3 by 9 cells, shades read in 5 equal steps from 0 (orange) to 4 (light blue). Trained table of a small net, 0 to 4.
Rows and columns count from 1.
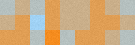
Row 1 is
3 2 3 1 2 2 1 2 3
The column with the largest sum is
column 3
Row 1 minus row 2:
1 1 -1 0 0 0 0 1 1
